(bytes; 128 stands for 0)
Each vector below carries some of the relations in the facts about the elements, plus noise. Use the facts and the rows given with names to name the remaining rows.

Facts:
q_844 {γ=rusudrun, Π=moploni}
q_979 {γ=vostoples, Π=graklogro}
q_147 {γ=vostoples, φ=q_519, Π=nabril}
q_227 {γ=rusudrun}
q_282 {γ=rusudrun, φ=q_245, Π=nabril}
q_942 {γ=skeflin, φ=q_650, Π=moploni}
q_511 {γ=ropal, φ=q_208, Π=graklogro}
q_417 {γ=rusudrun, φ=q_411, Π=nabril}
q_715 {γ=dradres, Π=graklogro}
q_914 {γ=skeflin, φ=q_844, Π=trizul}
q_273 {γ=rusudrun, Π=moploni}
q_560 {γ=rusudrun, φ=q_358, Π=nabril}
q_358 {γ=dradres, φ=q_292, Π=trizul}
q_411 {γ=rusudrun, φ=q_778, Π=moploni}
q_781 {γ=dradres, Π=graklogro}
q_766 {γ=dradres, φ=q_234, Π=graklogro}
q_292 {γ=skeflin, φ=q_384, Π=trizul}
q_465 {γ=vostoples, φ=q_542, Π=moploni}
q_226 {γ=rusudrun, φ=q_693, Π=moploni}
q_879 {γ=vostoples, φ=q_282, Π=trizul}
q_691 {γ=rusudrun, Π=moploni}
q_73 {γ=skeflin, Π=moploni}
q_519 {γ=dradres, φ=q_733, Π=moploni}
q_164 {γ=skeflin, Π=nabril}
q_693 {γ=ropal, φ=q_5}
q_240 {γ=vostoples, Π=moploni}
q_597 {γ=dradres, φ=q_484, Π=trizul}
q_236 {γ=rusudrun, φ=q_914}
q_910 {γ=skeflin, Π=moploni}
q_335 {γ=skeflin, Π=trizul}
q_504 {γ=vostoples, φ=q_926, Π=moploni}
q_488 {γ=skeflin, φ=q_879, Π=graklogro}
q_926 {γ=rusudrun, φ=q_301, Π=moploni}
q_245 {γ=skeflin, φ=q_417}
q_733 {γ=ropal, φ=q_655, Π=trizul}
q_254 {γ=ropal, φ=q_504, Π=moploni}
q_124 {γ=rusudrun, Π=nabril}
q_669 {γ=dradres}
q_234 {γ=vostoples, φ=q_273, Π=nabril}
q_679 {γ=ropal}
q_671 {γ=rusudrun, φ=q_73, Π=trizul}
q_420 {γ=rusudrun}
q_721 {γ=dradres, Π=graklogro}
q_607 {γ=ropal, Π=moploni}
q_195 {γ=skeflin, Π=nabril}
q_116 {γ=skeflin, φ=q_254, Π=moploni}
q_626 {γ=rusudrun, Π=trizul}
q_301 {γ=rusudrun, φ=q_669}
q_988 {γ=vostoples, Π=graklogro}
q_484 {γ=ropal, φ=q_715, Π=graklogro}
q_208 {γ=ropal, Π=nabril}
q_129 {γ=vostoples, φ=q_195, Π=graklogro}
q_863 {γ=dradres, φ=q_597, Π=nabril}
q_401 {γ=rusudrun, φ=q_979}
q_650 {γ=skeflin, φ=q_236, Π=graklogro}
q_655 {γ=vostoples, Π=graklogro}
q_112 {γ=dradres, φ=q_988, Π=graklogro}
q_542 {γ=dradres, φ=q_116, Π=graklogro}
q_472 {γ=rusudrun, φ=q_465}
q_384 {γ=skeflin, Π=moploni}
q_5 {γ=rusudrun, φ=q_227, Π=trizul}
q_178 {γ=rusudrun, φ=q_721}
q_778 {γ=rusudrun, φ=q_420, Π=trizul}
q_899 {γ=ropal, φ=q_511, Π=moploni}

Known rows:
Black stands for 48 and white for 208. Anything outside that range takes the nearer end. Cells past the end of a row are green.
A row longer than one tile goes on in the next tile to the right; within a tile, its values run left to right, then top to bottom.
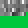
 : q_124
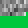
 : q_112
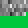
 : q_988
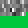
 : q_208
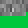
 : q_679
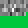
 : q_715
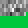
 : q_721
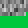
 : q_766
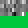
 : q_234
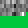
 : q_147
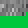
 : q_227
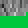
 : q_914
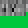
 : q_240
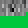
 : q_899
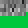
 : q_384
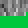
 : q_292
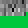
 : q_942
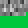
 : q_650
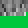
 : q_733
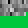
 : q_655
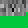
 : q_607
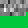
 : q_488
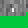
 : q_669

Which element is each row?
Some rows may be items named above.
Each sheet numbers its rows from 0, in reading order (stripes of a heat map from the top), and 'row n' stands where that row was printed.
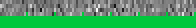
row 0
q_693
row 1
q_844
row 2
q_914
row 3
q_715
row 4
q_597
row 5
q_245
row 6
q_5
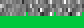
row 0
q_693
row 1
q_208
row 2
q_863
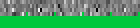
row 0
q_164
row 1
q_73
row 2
q_358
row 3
q_226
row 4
q_420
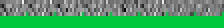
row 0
q_879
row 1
q_778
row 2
q_597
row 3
q_626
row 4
q_899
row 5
q_778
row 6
q_301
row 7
q_236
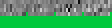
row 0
q_472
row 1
q_245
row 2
q_519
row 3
q_766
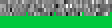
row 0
q_178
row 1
q_401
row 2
q_979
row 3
q_560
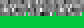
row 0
q_484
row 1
q_195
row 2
q_511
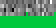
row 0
q_273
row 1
q_671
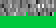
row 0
q_914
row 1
q_979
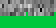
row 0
q_129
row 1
q_226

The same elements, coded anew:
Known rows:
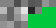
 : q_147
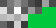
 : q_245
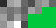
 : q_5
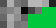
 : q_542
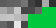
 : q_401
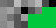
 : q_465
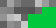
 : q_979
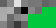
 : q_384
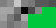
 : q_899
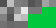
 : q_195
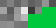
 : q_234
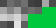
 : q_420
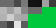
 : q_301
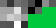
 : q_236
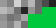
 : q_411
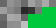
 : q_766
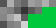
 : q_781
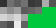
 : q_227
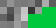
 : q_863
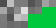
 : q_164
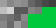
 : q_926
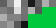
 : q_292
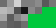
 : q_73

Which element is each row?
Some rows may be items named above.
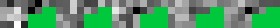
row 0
q_236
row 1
q_358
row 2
q_519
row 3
q_488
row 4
q_899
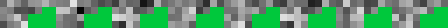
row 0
q_715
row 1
q_942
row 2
q_679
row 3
q_560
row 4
q_671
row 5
q_679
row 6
q_208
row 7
q_626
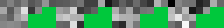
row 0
q_234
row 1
q_472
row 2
q_669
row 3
q_693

